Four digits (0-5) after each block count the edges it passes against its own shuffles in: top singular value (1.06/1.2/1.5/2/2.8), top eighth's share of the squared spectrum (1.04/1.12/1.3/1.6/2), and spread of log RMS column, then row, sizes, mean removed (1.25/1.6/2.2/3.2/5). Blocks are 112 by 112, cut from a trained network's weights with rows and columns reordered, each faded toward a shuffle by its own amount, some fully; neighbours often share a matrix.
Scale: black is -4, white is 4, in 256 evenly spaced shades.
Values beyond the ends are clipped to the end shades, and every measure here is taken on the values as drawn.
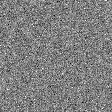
0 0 0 0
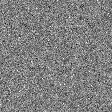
0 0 0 0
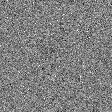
0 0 0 0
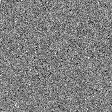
1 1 0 0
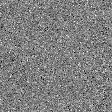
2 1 1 0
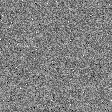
0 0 0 0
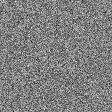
0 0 0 0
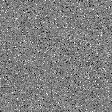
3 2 0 1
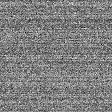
4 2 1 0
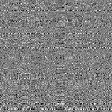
5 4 1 4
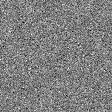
1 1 0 0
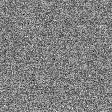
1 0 0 0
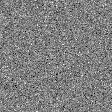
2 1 0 0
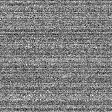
5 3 1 2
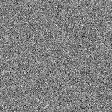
3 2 0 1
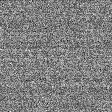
2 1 0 0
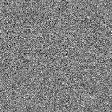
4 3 1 1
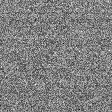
1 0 0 0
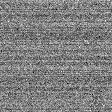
4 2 1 0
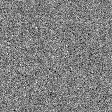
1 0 0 0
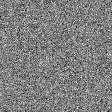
1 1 0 1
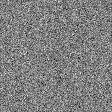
2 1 0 0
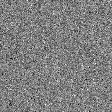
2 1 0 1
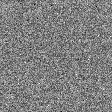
1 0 0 0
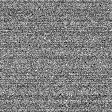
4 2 0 1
